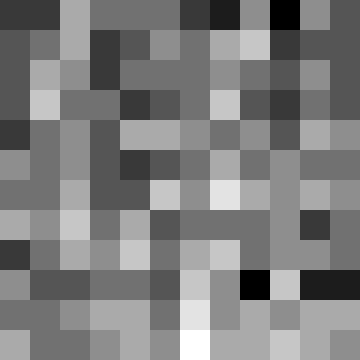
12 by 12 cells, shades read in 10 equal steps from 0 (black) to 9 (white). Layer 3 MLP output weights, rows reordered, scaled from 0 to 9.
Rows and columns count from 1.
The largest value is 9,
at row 12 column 7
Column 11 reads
5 3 5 4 6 4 6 2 5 1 6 6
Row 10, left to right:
5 3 3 4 4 3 7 5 0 7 1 1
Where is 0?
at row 1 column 10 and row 10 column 9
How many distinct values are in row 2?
6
